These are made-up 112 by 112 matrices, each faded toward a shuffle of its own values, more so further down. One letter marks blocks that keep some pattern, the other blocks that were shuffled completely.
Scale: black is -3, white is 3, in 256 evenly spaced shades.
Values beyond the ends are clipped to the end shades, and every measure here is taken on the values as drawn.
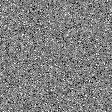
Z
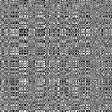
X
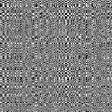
X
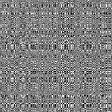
X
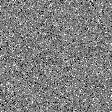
Z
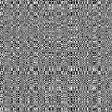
X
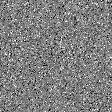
Z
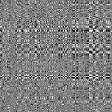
X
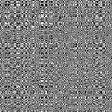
X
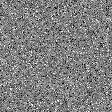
Z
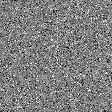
Z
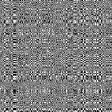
X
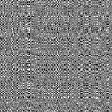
X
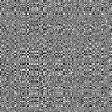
X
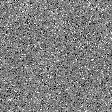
Z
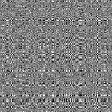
X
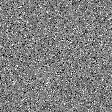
Z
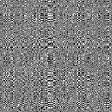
X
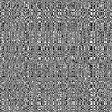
X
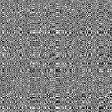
X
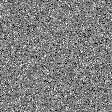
Z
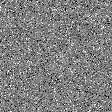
Z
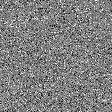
Z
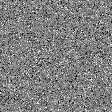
Z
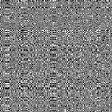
X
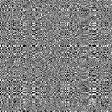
X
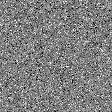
Z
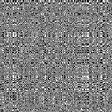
X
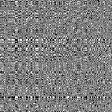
X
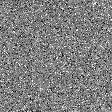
Z
